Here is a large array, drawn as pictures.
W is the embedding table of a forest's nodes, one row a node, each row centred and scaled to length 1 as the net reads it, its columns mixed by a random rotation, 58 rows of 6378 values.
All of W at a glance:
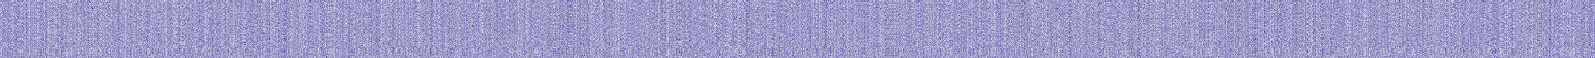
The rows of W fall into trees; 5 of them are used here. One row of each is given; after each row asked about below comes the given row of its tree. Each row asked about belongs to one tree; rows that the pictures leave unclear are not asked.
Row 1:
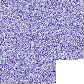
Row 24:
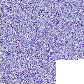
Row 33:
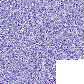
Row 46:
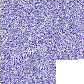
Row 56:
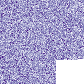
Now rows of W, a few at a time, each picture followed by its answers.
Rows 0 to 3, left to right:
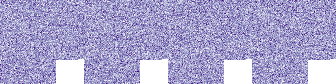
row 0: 1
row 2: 46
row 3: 24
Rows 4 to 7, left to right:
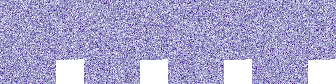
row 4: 56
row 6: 1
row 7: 56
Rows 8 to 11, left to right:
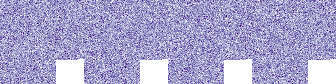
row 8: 46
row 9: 24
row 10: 1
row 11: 24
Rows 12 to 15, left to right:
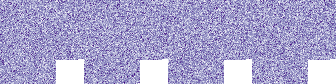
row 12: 33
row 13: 1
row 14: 1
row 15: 24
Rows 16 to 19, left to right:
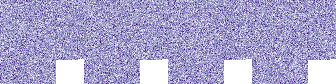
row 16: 1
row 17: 1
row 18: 56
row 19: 33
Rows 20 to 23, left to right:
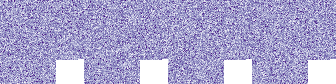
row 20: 24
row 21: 46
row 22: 1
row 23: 33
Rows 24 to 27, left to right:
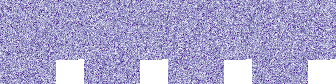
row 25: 1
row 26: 1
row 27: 56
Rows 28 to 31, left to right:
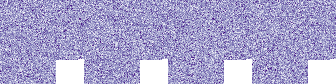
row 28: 24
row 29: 1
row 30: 33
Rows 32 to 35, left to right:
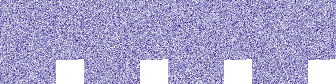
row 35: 56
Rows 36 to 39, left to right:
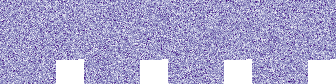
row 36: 33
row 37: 1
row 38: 24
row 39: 24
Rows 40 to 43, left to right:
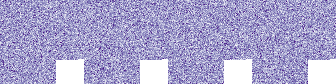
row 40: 33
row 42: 56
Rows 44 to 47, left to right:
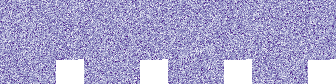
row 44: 56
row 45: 33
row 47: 1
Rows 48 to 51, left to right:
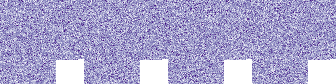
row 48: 24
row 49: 24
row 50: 24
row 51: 24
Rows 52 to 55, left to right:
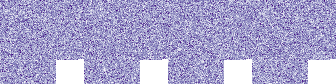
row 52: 24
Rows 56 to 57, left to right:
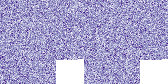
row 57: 33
